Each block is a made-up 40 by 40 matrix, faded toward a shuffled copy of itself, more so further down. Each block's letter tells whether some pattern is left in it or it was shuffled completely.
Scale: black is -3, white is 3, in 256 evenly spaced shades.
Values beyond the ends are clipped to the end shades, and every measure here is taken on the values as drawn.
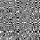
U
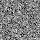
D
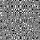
U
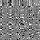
U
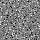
D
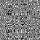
U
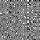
U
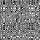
U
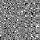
U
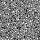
D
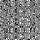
U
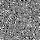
D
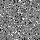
D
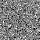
D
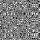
U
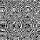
U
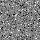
D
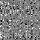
U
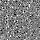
D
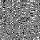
U
